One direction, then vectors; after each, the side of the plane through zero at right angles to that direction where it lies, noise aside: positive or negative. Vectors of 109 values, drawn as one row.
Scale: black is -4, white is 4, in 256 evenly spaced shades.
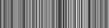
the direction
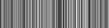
positive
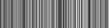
positive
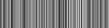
positive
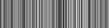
positive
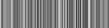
negative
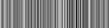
negative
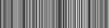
positive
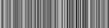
negative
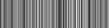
positive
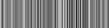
negative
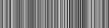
negative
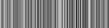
negative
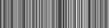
positive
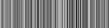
negative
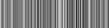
negative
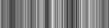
negative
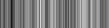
positive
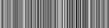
negative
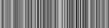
negative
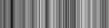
positive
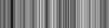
positive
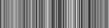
positive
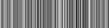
negative
